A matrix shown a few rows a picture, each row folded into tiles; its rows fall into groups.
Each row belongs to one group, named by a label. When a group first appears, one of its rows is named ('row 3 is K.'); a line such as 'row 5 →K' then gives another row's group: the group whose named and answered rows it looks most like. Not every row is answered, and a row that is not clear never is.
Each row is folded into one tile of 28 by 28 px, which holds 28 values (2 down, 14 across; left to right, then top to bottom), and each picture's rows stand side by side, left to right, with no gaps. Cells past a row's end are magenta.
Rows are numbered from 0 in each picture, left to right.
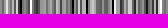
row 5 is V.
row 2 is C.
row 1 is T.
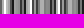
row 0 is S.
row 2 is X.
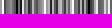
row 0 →C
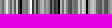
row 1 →X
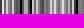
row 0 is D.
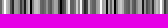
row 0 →S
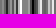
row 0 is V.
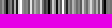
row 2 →D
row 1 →D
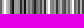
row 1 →V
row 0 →S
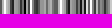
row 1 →T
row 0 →S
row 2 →S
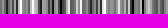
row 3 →V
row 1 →S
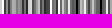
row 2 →D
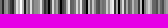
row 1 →D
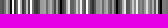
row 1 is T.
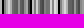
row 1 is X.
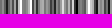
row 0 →V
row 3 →S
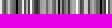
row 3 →C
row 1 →T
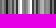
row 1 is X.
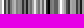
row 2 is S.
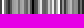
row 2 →X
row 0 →T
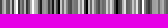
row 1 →S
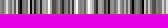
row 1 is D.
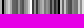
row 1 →X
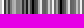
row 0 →X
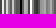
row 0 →D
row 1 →T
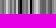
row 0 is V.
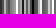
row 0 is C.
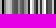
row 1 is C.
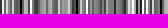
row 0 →D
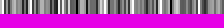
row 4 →V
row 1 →X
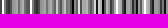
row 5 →S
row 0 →T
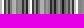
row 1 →X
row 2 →V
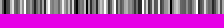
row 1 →V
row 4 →X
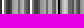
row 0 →T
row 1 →T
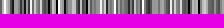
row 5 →T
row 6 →D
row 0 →S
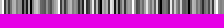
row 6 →D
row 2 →X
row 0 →X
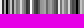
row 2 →D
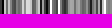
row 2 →T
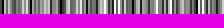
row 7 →D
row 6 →X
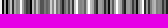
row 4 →S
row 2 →V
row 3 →S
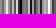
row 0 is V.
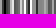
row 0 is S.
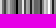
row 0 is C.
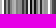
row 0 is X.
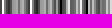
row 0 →T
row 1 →T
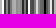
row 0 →X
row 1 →C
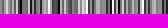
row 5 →X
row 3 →X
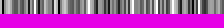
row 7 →T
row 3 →S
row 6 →S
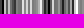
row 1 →D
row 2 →V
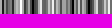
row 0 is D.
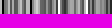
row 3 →X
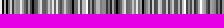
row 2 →C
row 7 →S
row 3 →X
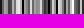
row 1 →D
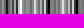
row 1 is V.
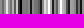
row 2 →S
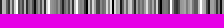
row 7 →S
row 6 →T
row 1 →V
